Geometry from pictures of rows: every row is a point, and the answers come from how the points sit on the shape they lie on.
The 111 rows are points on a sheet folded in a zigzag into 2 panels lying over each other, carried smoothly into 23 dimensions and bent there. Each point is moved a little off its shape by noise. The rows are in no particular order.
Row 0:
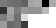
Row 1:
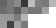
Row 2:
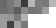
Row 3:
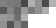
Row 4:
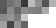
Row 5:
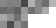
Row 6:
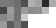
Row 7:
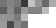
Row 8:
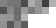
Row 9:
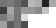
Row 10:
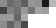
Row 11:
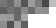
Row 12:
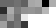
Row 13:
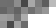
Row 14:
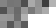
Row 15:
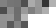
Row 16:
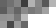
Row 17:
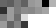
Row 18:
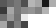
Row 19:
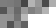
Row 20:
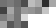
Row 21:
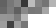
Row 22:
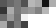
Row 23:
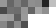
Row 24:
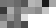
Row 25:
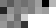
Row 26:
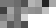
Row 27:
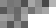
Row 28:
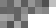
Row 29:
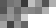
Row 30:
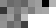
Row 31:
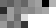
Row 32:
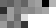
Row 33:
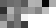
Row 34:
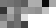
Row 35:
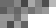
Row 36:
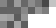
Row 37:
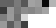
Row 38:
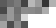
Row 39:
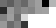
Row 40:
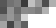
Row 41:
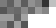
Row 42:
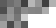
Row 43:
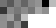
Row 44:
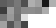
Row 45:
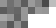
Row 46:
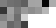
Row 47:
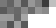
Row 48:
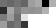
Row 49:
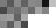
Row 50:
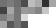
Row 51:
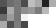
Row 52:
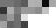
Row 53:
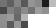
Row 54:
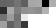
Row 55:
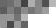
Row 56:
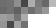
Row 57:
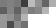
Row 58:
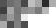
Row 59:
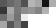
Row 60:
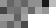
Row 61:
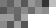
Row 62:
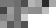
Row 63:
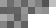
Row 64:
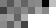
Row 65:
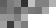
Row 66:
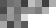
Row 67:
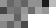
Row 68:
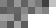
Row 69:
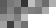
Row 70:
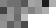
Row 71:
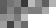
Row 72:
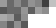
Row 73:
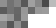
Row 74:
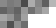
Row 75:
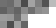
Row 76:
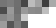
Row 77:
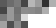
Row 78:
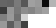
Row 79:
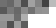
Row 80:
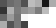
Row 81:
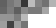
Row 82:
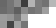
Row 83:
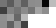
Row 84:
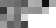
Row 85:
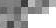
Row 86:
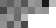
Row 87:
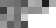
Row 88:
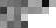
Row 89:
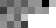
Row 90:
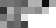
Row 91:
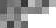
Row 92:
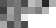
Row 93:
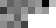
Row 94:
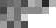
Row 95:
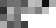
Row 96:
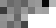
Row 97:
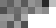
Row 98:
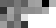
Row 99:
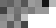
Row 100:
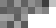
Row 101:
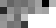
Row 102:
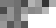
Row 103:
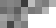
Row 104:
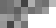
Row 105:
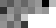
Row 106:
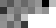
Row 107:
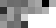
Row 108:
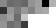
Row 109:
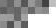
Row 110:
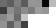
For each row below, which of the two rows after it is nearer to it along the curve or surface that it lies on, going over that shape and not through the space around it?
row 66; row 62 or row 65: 65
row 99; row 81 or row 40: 40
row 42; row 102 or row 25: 25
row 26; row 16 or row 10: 10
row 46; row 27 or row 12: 12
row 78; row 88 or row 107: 107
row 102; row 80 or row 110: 80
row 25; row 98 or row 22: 98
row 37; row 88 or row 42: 42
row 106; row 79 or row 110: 110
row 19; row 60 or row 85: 85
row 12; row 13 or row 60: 60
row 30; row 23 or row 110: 23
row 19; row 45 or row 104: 45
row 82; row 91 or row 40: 91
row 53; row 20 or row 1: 1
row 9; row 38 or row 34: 34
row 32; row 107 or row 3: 107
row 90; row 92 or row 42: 92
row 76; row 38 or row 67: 67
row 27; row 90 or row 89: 90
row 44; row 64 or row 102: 64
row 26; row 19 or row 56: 19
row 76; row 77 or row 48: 48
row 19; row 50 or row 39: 50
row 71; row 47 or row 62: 47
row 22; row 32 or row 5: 32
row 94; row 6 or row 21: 21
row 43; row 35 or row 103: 35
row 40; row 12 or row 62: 12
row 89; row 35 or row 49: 49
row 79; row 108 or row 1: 1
